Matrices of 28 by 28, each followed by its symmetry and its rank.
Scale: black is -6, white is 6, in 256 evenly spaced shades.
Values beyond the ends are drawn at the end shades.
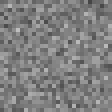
neither, full rank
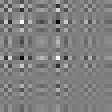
symmetric, rank one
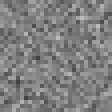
antisymmetric, full rank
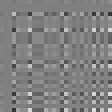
symmetric, rank one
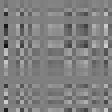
neither, rank one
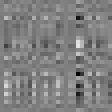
neither, rank two
